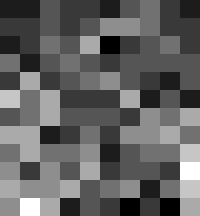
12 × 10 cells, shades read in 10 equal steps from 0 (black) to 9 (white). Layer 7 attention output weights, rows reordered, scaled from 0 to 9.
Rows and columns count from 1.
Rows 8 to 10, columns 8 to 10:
5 6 4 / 4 4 7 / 3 2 9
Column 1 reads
1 2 1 4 2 7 3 6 4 5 6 5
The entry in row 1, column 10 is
1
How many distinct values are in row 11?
6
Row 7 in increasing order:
2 3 3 3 3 4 4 5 6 6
